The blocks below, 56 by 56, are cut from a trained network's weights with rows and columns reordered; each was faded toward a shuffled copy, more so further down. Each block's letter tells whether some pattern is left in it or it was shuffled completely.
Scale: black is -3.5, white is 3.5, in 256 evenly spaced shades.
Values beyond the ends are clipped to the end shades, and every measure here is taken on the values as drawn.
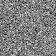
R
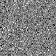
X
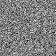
R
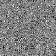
X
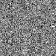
X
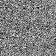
R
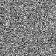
X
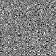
X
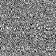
X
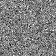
R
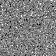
X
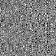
X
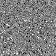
X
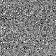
X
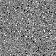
X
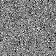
R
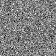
X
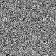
X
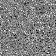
X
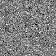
X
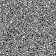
R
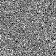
X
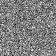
R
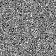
R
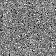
R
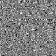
X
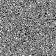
R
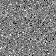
X
